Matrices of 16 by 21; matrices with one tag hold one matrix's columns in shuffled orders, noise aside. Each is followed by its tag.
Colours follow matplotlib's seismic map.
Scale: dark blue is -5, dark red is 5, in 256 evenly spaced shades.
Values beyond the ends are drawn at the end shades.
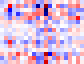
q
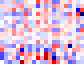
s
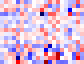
s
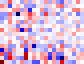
s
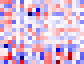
s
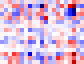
q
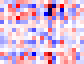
q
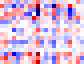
q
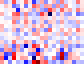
s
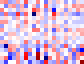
s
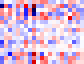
q
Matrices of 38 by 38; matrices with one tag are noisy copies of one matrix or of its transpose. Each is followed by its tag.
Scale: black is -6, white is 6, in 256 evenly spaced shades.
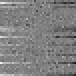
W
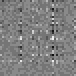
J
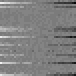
W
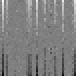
W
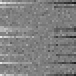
W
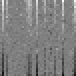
W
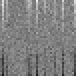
W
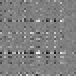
J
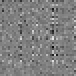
J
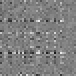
J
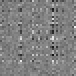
J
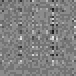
J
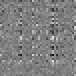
J
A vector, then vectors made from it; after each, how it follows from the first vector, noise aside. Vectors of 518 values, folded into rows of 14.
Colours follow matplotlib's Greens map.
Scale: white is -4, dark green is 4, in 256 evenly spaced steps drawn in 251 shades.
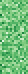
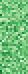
copied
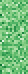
copied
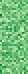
copied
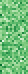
copied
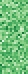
copied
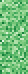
copied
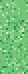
partly zeroed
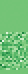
partly zeroed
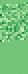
partly zeroed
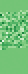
partly zeroed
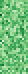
sign-scrambled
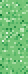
partly zeroed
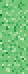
partly zeroed
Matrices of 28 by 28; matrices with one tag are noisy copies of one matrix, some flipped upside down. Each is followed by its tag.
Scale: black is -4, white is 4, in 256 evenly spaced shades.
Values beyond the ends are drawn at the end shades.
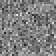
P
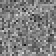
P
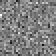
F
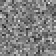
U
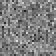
P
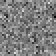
U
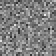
F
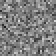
U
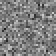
U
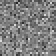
F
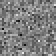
P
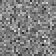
F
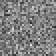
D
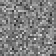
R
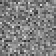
D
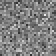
F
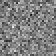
D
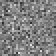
D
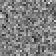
U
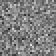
D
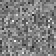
P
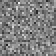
D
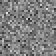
D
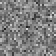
U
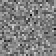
D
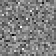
D
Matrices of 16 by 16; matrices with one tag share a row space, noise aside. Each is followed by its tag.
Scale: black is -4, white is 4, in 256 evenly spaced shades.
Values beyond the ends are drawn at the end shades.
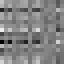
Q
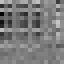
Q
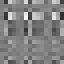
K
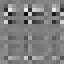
K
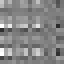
Q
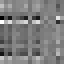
Q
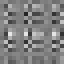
K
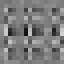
K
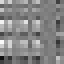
Q
